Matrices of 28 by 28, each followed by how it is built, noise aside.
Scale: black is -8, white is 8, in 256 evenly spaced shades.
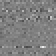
uneven rows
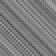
Toeplitz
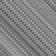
Toeplitz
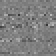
uneven rows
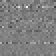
uneven rows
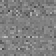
uneven rows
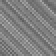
Toeplitz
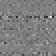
uneven rows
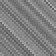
Toeplitz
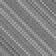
Toeplitz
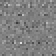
uneven rows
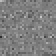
uneven rows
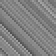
Toeplitz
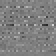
uneven rows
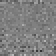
uneven rows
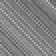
Toeplitz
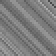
Toeplitz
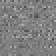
uneven rows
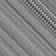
Toeplitz
